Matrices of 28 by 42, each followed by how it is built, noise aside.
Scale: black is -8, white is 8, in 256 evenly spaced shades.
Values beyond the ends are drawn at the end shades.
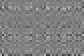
low rank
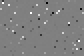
sparse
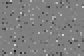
sparse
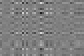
low rank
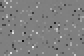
sparse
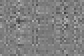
low rank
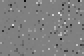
sparse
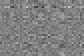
low rank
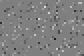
sparse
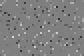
sparse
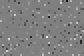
sparse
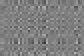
low rank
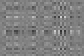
low rank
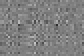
low rank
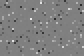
sparse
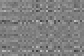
low rank
